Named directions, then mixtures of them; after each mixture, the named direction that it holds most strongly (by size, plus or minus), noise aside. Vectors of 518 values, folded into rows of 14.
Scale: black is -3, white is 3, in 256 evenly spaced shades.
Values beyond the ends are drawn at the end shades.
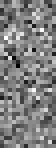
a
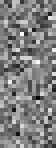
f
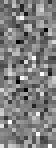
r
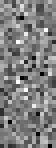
r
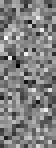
a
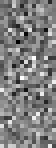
r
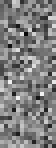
f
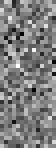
a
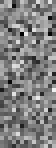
f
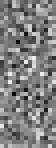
r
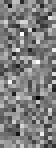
f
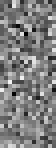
f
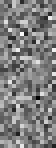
f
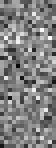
a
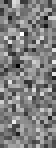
f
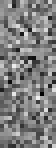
f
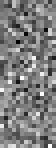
r
